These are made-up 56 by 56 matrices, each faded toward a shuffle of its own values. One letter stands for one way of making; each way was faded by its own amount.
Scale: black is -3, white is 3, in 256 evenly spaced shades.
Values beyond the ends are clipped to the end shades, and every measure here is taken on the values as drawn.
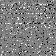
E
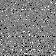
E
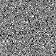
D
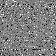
E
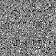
D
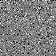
E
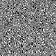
D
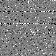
E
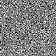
D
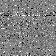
E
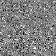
D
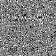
D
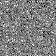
D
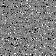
E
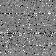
E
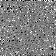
E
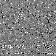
E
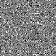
D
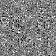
D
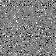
E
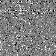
E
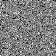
D
